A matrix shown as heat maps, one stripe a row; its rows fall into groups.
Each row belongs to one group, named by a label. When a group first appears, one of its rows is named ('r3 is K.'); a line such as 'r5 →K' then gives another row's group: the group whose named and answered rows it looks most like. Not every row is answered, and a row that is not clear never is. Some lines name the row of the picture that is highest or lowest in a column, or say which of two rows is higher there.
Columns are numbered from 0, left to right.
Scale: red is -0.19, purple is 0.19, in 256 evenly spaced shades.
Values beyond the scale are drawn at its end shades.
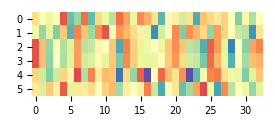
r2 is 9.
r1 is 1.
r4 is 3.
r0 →1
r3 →9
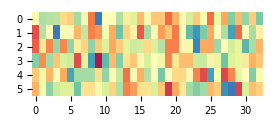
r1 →3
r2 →1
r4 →1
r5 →9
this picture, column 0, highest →3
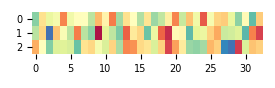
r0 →1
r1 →9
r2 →9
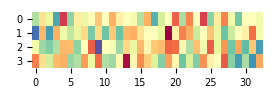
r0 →1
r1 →9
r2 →3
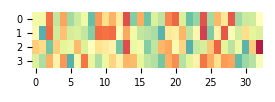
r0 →1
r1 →1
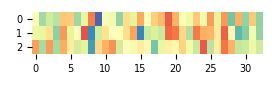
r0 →3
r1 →1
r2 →1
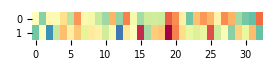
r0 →1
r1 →3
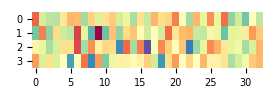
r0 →3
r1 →9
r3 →1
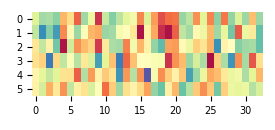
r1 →3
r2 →1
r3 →9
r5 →1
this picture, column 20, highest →4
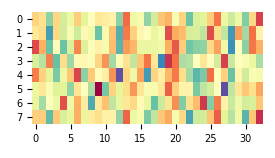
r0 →9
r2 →9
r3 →1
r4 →3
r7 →9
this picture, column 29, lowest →1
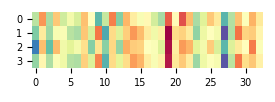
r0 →9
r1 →9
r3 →9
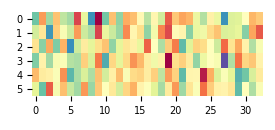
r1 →9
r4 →1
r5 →1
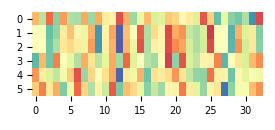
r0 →1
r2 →3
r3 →9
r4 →3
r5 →9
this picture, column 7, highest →4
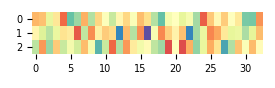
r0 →1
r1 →3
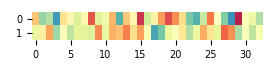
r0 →3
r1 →1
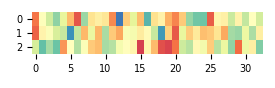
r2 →3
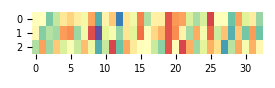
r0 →3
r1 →3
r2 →9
